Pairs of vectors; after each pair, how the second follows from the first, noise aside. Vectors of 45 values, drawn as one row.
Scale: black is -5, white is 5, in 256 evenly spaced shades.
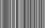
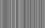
shrunk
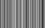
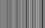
partly zeroed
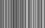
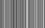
partly zeroed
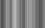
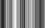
scaled up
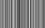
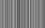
shrunk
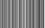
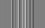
partly zeroed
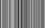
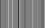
partly zeroed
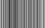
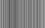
shrunk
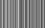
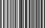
scaled up
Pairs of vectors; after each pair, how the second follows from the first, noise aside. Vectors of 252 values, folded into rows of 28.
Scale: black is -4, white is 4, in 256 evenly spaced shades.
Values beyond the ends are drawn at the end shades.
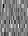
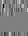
partly zeroed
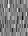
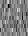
sign-scrambled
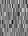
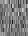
sign-scrambled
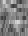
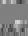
partly zeroed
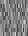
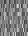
sign-scrambled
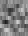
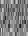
shuffled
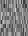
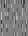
partly zeroed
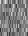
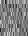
sign-scrambled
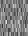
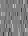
partly zeroed
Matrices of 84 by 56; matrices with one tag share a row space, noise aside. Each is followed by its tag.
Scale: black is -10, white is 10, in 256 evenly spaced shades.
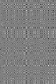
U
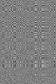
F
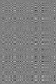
F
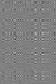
F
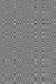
F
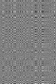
F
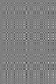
U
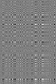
F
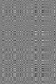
F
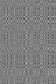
U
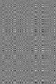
F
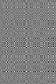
U
